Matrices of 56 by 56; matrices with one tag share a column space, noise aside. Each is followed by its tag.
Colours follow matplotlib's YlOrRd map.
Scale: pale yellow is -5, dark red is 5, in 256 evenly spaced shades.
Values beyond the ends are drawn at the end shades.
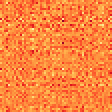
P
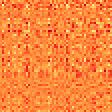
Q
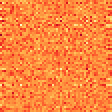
P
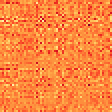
P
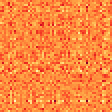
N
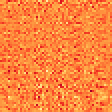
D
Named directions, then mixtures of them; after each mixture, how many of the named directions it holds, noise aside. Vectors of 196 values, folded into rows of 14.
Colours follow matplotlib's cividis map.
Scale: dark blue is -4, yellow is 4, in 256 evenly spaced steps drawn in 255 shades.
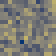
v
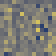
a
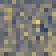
one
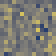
one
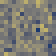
two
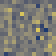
one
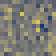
one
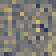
one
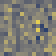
one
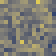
two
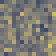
two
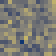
one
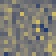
one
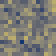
one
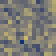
one
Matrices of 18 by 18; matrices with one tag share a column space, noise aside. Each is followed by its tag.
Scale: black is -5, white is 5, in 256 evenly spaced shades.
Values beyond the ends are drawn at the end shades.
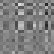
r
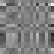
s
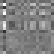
r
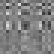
r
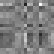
s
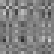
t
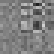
r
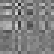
r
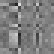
s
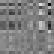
r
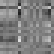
t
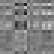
r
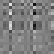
r
